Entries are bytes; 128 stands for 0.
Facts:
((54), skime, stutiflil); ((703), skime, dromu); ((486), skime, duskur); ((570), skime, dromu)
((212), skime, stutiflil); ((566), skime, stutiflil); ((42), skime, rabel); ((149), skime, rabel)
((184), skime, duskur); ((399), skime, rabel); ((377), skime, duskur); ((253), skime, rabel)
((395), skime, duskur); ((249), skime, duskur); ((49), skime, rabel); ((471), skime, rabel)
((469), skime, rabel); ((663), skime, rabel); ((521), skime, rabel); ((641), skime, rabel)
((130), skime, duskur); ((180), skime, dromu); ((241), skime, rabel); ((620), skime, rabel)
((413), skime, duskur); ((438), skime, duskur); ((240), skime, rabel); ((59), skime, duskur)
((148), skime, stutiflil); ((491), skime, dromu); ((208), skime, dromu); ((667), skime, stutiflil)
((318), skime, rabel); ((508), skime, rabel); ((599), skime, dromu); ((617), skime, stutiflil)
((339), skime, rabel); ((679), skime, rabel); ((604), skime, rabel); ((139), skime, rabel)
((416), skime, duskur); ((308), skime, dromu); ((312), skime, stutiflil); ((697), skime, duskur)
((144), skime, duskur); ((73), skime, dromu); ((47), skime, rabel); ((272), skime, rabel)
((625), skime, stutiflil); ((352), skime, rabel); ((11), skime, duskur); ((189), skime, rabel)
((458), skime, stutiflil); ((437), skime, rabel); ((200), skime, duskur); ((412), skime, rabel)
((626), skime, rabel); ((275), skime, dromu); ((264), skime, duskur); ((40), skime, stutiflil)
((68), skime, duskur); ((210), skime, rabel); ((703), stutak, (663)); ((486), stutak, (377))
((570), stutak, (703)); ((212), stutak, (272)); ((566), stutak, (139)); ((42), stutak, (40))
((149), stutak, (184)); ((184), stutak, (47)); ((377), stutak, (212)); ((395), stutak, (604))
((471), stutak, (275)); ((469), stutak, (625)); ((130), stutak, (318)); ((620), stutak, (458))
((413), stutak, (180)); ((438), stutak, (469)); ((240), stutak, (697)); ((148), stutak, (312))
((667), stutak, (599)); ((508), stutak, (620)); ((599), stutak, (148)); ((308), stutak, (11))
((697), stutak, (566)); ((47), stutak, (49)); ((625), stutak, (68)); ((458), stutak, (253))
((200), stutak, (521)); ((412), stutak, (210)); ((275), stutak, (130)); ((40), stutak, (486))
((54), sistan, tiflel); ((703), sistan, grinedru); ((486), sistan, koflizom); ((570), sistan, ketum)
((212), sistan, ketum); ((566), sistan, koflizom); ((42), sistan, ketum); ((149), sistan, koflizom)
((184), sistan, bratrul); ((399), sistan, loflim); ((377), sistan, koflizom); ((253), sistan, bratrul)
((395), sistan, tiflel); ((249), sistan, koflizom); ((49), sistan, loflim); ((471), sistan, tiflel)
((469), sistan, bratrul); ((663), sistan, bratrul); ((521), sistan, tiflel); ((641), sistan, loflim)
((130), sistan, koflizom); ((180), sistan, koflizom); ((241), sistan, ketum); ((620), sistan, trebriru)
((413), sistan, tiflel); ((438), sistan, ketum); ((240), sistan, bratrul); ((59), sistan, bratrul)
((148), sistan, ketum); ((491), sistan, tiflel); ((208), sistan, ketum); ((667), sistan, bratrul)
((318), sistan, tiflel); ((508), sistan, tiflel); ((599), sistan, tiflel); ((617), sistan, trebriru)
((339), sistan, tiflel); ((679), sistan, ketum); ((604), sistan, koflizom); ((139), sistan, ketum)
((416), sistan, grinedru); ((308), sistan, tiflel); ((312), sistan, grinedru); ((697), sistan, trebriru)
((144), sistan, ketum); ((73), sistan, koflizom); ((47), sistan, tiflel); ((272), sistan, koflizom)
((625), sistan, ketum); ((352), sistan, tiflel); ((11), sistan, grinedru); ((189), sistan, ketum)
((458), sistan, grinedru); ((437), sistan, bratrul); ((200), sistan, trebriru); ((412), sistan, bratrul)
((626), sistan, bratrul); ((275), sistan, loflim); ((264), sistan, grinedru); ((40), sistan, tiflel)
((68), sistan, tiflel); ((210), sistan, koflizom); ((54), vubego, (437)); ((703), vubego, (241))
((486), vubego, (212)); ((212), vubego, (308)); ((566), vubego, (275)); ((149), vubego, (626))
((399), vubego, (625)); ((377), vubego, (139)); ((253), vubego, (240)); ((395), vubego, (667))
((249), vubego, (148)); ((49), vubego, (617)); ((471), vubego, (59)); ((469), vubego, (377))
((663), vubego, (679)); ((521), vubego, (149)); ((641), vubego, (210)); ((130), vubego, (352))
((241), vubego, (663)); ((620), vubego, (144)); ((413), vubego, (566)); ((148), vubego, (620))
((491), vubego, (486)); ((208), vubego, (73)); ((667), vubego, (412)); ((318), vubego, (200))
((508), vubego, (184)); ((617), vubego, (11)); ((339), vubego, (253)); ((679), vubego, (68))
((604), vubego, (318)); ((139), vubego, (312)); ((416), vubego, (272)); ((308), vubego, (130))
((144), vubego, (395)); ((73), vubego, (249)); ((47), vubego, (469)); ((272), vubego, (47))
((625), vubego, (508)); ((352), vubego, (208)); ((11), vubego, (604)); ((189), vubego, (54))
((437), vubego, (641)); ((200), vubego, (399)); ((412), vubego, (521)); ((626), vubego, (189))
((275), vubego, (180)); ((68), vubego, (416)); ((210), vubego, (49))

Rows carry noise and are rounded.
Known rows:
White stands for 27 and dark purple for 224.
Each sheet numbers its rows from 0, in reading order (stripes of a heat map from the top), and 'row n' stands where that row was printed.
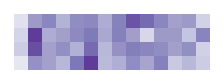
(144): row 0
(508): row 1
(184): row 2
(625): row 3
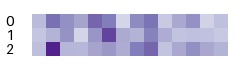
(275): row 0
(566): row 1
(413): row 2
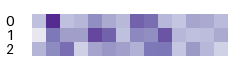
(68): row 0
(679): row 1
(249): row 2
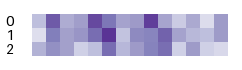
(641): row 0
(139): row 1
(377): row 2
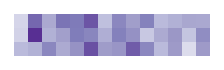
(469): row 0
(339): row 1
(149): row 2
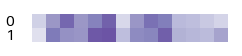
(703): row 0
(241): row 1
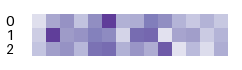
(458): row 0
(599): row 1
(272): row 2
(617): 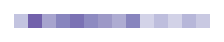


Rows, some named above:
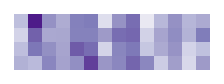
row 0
(308)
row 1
(521)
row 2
(275)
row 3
(149)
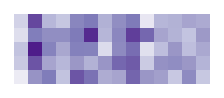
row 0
(40)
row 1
(189)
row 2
(308)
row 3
(395)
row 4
(148)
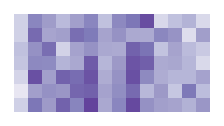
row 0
(416)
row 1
(399)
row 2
(249)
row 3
(264)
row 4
(437)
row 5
(667)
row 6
(626)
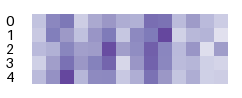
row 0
(249)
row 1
(416)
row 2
(149)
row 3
(703)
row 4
(73)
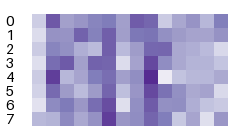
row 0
(521)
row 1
(412)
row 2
(264)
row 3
(208)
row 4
(54)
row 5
(438)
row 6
(570)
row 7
(149)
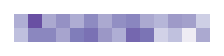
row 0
(697)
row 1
(210)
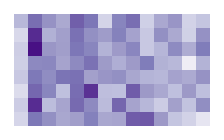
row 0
(275)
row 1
(318)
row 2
(352)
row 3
(604)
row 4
(620)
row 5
(212)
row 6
(47)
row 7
(11)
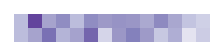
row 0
(200)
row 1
(180)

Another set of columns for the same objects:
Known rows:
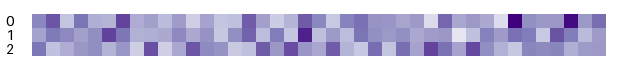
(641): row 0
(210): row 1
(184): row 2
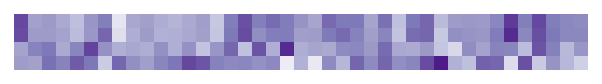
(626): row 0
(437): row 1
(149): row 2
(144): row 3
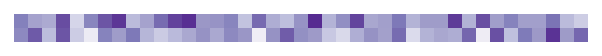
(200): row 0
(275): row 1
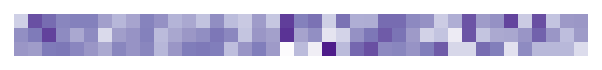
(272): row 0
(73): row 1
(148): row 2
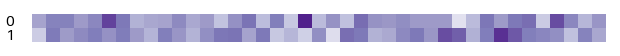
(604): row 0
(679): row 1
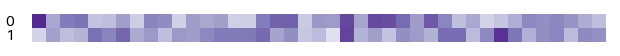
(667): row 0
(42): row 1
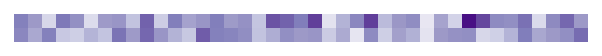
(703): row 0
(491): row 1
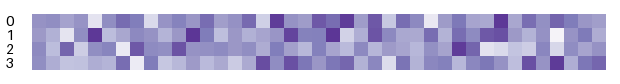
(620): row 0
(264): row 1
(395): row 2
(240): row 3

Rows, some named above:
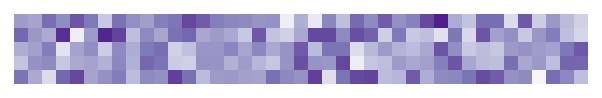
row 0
(144)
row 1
(617)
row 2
(352)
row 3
(47)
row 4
(11)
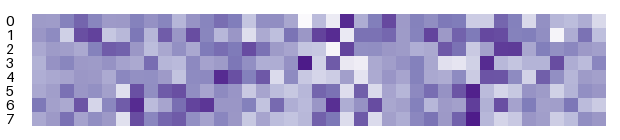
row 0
(212)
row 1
(416)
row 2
(189)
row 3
(180)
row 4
(570)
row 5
(68)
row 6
(200)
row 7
(68)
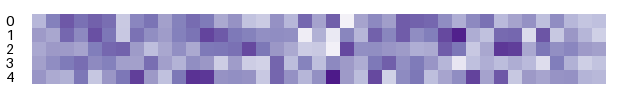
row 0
(377)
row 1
(144)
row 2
(189)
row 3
(566)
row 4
(697)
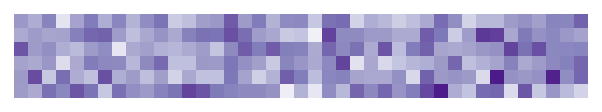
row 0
(521)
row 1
(189)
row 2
(412)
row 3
(318)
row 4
(399)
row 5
(144)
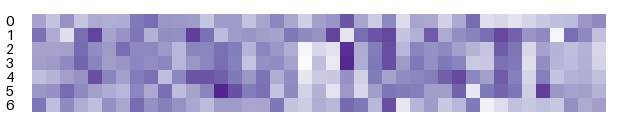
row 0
(40)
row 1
(11)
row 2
(625)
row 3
(212)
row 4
(438)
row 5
(208)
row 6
(54)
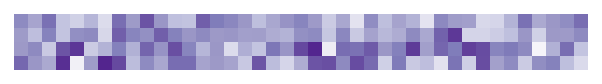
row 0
(308)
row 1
(413)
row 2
(416)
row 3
(617)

